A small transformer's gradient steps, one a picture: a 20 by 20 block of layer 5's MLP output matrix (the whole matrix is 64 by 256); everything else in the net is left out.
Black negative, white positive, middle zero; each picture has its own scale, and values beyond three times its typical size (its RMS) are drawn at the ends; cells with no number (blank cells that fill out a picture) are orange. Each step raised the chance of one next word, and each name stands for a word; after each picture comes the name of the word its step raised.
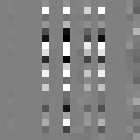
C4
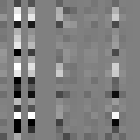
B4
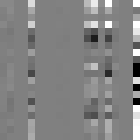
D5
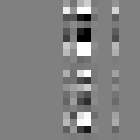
C4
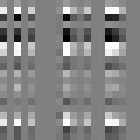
C4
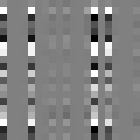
C4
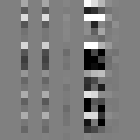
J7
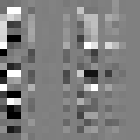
J7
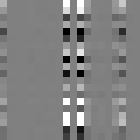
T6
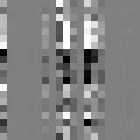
J7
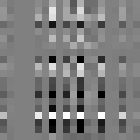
B4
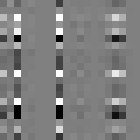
J7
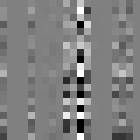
B4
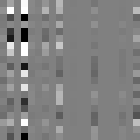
C4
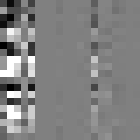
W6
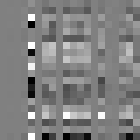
B4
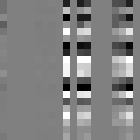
W6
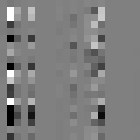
J7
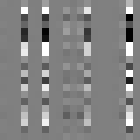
C4
